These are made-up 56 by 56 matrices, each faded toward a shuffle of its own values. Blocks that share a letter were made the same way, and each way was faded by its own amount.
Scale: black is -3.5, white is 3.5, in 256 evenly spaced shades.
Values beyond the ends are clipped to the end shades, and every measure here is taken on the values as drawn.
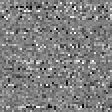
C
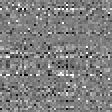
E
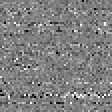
C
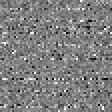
C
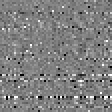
E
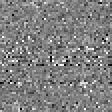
C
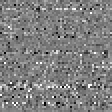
C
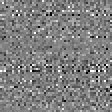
E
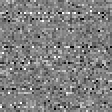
C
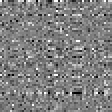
E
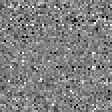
C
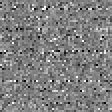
C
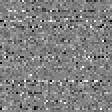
C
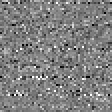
C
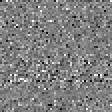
C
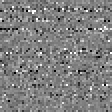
C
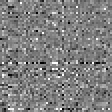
E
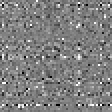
E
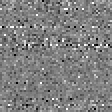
C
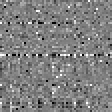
E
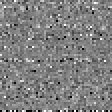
C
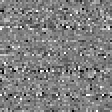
C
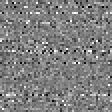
C
